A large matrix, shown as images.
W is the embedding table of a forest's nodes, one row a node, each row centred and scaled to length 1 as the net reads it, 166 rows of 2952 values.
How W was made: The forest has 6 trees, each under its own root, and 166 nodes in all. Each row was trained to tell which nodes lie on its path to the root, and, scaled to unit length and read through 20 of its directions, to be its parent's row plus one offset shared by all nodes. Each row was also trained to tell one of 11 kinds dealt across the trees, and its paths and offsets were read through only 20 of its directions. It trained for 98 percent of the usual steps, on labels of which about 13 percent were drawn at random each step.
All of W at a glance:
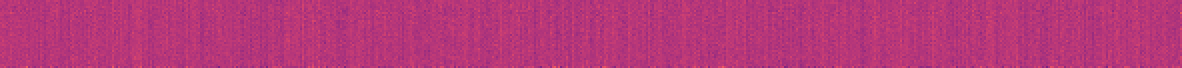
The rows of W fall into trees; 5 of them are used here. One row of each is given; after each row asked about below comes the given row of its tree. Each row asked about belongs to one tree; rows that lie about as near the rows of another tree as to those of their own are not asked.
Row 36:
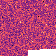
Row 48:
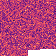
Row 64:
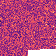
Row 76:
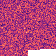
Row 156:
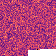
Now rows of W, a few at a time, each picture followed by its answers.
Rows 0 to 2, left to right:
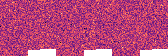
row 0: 36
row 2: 64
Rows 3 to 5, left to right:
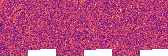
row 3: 64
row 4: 156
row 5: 76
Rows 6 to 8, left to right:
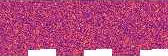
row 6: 76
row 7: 36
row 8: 156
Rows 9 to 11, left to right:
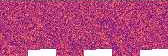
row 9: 76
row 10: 76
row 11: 64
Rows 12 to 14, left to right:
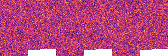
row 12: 156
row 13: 156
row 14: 76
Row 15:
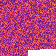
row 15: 48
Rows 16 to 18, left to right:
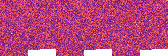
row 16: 156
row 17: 156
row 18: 36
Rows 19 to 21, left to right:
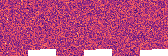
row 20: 36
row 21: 156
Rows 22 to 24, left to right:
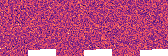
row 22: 76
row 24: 76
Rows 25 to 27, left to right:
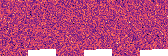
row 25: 36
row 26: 156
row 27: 156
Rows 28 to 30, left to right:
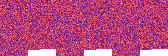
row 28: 36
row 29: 156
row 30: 156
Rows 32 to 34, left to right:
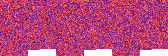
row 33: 76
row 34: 36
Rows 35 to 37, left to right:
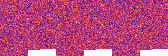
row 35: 156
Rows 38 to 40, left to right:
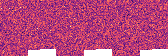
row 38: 156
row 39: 36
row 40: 76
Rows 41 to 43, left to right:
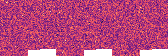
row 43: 76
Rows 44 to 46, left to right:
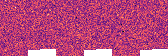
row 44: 156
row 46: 76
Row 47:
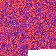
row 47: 156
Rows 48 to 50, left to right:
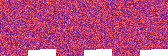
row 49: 156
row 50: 76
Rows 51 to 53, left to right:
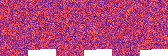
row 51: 76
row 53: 36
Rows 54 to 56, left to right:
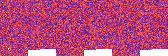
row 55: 48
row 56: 76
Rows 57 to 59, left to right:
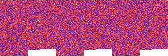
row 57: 36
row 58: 156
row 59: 36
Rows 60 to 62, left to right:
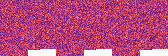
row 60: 76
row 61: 156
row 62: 36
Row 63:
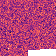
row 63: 76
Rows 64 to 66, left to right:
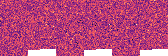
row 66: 36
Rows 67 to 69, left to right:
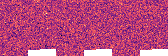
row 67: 156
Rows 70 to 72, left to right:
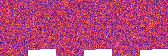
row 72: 76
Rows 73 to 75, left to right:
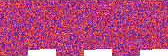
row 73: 156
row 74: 76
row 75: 156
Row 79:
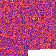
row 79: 36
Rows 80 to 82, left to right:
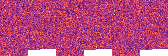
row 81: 76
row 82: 76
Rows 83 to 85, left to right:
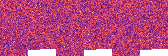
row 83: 64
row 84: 156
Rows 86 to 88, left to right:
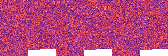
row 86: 156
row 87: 76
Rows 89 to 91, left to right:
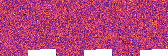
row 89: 76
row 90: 36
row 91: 36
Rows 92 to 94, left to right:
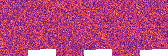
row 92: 48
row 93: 64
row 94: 76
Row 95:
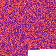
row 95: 156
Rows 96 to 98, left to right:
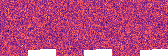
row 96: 76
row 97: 76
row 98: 76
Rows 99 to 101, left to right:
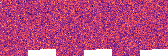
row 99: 36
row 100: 36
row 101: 156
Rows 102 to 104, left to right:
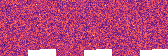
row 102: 36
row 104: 64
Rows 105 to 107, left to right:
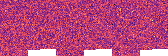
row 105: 48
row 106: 36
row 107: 76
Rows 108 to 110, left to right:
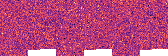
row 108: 76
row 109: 156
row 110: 36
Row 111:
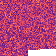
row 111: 156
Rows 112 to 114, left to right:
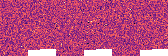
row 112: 36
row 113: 156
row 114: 36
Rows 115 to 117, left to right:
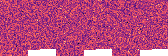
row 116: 36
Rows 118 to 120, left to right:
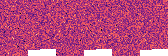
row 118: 76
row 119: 36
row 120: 36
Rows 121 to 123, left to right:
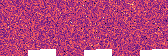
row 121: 76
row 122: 156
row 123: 156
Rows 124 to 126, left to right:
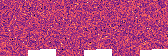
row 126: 156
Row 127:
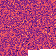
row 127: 36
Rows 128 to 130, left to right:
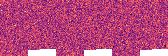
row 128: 76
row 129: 76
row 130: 156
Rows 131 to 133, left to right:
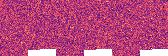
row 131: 64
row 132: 36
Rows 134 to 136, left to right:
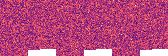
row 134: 48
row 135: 156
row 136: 156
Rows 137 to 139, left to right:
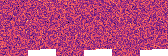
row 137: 48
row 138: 36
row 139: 76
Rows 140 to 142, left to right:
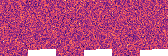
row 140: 156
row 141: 156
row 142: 156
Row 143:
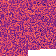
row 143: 76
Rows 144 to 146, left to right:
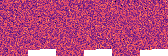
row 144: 76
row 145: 76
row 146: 156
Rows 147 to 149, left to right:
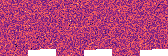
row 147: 76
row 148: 76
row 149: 156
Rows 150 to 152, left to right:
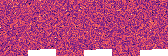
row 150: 36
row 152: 36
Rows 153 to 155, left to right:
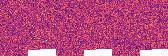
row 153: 36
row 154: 76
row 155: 36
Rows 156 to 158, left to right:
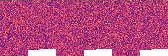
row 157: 76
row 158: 36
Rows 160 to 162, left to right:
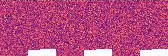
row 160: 36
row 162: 48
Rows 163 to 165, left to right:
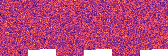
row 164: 36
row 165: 36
